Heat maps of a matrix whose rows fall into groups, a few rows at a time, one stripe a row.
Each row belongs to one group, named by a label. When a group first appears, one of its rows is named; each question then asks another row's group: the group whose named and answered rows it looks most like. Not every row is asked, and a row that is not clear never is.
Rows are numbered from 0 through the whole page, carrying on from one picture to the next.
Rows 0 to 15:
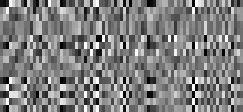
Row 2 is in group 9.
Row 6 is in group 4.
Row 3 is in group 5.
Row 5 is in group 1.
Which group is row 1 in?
9
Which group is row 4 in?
5
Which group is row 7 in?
1
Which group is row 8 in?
9
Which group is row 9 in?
5
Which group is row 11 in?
4
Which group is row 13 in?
4
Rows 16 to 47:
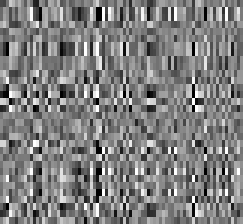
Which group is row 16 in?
4
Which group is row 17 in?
1
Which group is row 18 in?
1
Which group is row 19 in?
9
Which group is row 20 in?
4
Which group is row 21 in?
5
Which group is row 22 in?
4
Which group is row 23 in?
4
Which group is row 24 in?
5
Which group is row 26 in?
9
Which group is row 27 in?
9
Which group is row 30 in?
9
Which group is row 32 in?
1
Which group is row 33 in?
5
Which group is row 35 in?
4
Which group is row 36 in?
9
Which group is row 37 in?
1
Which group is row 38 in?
5
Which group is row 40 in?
1
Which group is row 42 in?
1
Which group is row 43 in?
1
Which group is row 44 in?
9
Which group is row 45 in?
4
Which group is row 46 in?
4
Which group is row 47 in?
9
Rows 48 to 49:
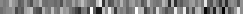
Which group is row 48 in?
5
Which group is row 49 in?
1
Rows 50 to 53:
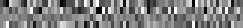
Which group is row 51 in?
1
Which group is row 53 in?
9
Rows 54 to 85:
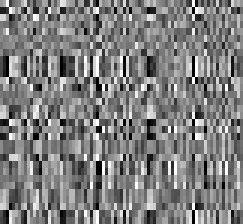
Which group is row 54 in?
9
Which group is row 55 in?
4
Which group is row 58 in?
9
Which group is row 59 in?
5
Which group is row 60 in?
1
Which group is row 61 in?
5
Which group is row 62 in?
4
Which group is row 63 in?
4
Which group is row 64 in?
4
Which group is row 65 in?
9
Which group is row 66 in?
1
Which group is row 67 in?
1
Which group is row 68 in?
5
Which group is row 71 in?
4
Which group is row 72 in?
1
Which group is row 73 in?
4
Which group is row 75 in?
5
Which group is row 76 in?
4
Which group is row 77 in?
1
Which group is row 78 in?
1
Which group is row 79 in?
1
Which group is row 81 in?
9
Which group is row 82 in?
9
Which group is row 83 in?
9
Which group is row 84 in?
4
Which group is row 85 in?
4
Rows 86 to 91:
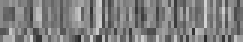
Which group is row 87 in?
5
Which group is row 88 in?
5
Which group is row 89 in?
5
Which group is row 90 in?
4
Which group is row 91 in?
1
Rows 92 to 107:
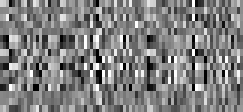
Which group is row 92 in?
9
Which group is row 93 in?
5
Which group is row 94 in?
9
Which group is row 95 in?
1
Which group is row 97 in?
4
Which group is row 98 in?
4
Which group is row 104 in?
4
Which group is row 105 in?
5
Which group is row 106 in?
5
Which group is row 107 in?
9
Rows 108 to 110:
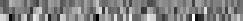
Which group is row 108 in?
4
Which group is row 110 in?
9
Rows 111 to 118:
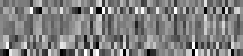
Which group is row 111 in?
5
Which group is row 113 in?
5
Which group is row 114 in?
5
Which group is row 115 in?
5
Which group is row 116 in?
9
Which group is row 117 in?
9
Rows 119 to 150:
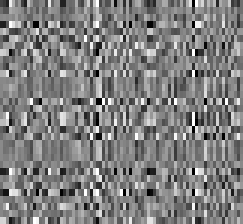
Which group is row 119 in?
4
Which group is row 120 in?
4
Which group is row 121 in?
5
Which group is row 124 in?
4
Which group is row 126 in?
9
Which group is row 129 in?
9
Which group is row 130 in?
5
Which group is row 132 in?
5
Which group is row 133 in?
1
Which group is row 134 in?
5
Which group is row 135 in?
9
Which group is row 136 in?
9
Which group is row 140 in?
5
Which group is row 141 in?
5
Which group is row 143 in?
4
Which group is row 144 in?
5
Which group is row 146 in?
4
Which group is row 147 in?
5
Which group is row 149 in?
5
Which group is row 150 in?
9
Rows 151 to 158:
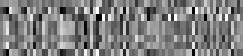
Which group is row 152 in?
4
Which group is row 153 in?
1
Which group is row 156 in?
1
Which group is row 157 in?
9
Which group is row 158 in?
4
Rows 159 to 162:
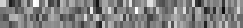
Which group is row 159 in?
9
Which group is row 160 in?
1
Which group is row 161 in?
4
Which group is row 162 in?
1
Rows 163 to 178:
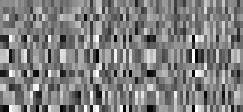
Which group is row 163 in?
5
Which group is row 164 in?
5
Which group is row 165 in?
9
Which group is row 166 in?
5
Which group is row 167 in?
5
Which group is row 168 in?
4
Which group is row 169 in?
4
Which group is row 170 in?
9
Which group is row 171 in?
9
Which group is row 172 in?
5
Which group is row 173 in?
4
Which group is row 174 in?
5
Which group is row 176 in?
1
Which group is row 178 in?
4
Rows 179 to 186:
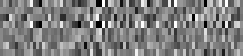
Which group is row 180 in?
5
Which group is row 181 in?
4
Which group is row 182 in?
1
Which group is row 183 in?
5
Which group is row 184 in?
5
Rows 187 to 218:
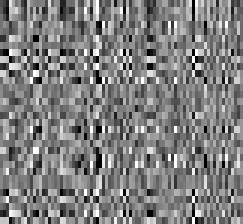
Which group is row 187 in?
4
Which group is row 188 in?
4
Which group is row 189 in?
4
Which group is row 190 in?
1
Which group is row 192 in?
4
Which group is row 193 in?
5
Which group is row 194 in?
4
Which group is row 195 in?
9
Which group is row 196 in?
4
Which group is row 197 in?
9
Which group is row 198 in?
1
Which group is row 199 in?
5
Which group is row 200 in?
5
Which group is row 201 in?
9
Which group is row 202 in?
5
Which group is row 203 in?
4
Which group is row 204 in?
9
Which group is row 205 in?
1
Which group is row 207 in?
5
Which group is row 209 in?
1
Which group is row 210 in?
1
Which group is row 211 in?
9
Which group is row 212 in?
5
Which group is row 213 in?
5
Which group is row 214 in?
4
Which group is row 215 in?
9
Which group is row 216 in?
4
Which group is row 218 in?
9
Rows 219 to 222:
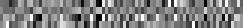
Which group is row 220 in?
5
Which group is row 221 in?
1
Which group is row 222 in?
9
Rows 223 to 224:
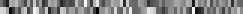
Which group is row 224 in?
9
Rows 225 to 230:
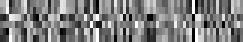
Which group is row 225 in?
9
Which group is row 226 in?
9
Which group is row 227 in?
4
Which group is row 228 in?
1
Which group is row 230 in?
4
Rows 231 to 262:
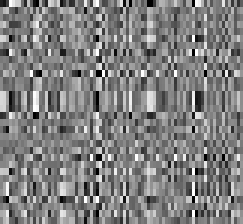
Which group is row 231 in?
4
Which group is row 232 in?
9
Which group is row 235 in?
5
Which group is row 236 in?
9
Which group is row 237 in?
5
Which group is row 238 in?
4
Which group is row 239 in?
1
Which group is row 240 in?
5
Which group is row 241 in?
1
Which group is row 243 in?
5
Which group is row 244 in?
9
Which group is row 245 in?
9
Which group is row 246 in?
9
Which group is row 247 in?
4
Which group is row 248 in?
5
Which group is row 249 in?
4
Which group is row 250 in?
5
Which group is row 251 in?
1
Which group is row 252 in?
5
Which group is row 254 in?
5
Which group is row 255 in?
9
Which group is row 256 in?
5
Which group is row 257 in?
9
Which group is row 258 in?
9
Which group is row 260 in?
1
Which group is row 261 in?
9
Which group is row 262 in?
9
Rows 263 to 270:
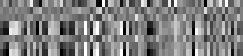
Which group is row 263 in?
1
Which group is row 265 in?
1
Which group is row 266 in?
4
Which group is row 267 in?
4
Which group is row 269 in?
4
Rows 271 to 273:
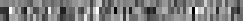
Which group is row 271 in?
5
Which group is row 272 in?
4
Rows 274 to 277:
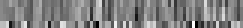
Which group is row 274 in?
5
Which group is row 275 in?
5
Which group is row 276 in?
5
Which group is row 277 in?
9
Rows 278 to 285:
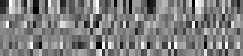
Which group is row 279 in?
4
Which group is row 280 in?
1
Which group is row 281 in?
9
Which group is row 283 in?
1
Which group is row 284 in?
1
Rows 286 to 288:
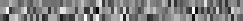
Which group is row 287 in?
9
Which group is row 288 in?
4
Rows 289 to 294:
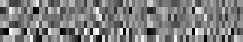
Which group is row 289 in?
9
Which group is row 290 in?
4
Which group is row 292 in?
9
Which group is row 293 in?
4
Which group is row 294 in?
1
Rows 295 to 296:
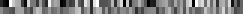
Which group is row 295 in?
4
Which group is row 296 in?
5
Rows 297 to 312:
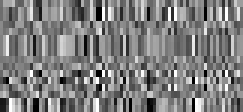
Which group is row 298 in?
1
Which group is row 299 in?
1
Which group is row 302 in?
9
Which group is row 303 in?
9
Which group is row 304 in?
9
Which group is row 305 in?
1
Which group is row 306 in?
5
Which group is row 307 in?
1
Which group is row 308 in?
4
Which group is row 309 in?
1
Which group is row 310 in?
9
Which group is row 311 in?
4
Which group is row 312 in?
4
